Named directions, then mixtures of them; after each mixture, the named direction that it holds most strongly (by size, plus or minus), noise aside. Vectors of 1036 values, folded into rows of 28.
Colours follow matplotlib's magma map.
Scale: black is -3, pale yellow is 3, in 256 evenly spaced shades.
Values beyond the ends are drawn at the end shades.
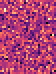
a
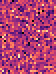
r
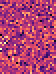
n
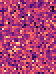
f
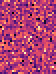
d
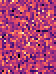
r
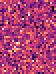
f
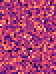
d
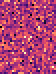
d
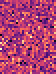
n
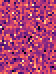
d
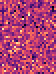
f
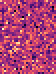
f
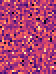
d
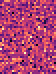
d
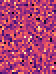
d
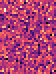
a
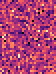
r
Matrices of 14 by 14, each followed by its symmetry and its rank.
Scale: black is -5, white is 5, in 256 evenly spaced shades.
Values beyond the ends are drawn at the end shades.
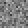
neither, full rank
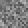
symmetric, full rank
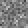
symmetric, full rank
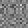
neither, rank two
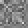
symmetric, rank three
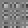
symmetric, rank one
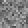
neither, full rank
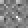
symmetric, rank three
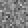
neither, full rank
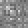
symmetric, rank three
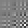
symmetric, rank one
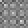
symmetric, rank three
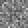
symmetric, full rank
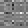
neither, rank two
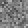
symmetric, full rank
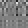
neither, rank two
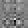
neither, rank two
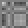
symmetric, rank one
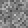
symmetric, full rank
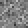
neither, full rank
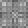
symmetric, rank three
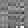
neither, rank two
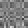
neither, rank two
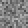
neither, full rank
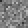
symmetric, full rank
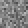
neither, full rank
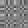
symmetric, rank one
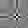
symmetric, rank one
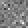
symmetric, rank three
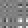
symmetric, rank one
